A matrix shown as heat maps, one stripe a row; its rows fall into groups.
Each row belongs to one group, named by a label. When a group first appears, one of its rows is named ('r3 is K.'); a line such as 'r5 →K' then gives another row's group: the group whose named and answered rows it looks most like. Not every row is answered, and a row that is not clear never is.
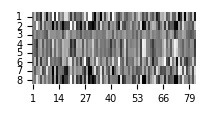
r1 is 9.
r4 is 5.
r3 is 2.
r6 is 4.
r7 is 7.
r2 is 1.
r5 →5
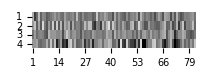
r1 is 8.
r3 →2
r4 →1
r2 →9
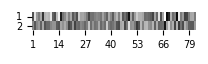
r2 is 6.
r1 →4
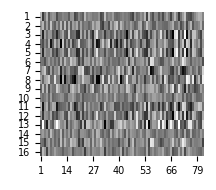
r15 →5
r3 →6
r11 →8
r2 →9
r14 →9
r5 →6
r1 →8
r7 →1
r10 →6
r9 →4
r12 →6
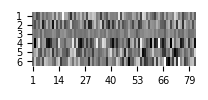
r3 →6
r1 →5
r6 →4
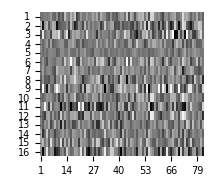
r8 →9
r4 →6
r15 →9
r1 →5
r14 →8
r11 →1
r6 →5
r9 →2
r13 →7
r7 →2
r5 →6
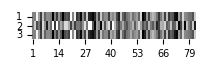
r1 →1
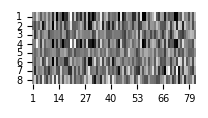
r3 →8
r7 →6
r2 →7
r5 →6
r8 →9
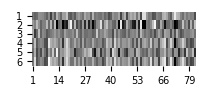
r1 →5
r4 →2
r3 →8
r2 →1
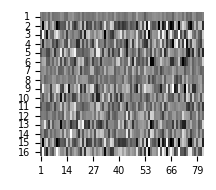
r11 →9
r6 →1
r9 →4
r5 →9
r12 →5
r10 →7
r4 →6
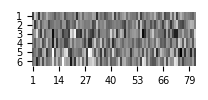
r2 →8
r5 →9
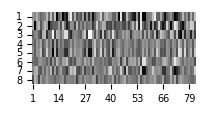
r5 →7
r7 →1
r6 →5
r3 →9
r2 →8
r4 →7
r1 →1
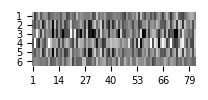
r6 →4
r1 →8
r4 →2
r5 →7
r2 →7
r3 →1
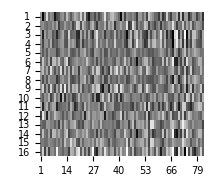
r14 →4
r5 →6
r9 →9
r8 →6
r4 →6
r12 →2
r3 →6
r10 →7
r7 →9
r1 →8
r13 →5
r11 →8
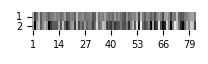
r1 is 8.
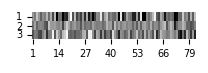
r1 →1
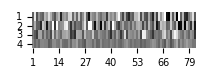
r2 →9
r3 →5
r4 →6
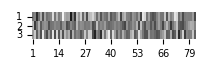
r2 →8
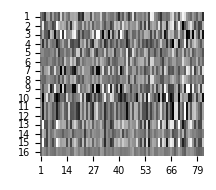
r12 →6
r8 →5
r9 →7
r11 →6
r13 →2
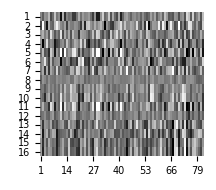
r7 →4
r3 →9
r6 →1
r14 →8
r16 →6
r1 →7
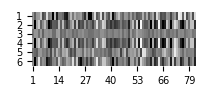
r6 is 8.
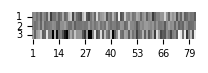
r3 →7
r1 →4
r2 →6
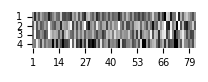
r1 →6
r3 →2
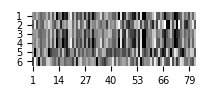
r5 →8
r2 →4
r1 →1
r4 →1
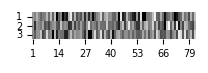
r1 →1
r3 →7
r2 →6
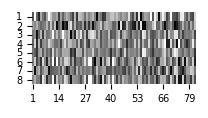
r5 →5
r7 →8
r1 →2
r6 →9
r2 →1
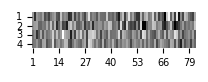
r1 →6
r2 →1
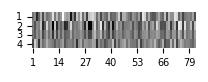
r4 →2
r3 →7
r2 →7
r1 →5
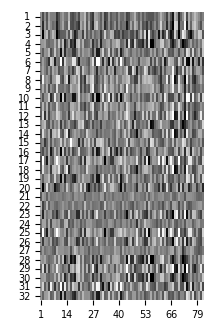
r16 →7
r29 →4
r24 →4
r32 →7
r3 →8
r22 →8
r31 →9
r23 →6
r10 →7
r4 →1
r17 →2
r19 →7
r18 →4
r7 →4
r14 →4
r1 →6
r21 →2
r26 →6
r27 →2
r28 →1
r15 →5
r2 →6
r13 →1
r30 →1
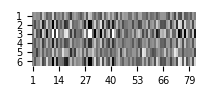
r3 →9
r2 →7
